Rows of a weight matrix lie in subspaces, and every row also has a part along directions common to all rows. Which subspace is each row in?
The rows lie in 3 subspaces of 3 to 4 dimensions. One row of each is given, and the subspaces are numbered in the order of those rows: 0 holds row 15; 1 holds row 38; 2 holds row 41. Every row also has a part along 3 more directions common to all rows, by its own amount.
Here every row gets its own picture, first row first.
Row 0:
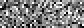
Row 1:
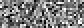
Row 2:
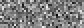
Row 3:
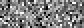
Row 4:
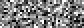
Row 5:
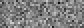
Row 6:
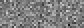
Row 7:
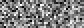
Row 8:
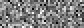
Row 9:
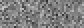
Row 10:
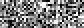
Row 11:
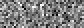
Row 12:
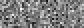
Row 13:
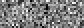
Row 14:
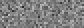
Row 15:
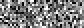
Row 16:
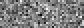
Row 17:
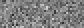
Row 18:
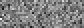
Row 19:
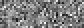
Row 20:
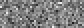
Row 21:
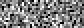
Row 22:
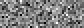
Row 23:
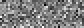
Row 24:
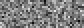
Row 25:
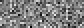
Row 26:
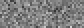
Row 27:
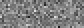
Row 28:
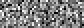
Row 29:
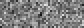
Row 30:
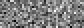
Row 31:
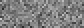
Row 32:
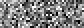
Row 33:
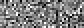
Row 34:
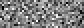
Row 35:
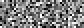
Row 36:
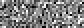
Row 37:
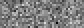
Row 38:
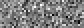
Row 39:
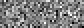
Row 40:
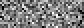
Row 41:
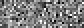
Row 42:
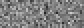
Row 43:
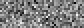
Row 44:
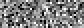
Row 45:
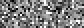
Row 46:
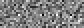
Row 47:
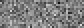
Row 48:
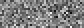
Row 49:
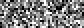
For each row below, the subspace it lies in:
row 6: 2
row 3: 0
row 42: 0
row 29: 1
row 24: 1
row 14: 1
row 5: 2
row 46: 2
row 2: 0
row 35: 2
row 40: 0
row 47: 2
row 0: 2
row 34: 0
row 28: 0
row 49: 1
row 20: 2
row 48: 1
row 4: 1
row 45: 1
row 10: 2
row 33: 2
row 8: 0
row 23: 1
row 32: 1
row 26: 1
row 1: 2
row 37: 1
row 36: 2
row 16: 0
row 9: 0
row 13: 0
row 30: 1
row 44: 2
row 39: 2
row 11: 1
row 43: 0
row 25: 2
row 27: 1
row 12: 0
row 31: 0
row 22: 1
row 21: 0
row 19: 2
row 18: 0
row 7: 1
